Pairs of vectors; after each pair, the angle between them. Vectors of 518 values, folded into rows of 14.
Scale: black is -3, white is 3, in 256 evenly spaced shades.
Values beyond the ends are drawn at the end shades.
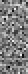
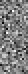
partly opposed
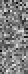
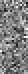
nearly opposite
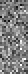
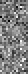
nearly parallel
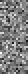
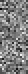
nearly parallel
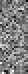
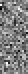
orthogonal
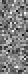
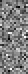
partly opposed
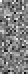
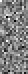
nearly parallel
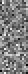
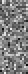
nearly parallel
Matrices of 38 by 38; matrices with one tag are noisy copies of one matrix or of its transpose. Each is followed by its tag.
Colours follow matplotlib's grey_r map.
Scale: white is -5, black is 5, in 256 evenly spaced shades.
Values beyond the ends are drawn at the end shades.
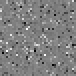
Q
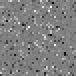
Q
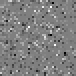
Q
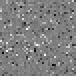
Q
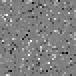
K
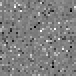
K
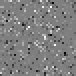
Q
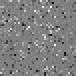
Q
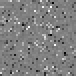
Q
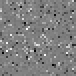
Q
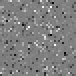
Q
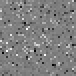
Q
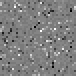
K
